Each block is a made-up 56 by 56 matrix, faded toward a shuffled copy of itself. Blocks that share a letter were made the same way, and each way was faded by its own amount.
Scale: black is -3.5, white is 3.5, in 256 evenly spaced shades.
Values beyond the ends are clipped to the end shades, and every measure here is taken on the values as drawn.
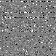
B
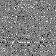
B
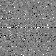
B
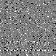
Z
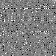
Z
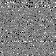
B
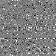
Z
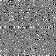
Z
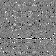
Z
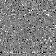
B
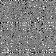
B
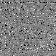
B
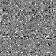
Z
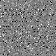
B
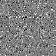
B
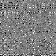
Z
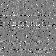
Z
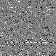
B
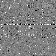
Z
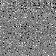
B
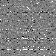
Z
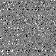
B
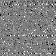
B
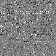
B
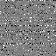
Z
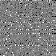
Z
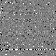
Z
